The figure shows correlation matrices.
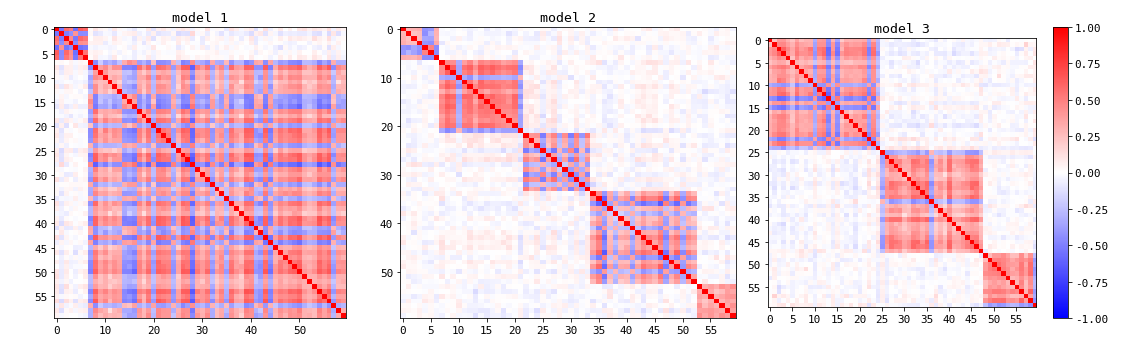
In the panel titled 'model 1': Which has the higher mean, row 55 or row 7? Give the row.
55
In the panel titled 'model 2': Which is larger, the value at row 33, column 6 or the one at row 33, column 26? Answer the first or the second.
the second
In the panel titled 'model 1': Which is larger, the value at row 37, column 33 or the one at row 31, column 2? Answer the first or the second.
the first
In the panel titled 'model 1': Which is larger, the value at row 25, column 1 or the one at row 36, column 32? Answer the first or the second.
the first
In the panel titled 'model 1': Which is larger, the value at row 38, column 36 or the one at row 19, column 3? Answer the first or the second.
the first
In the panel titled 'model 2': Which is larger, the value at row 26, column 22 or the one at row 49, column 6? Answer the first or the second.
the first
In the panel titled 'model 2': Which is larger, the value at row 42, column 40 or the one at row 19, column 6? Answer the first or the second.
the first
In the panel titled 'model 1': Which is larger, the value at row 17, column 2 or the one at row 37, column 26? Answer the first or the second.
the second
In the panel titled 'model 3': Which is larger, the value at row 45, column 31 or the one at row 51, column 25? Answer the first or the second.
the first
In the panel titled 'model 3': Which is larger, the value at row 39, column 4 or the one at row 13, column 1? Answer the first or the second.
the first
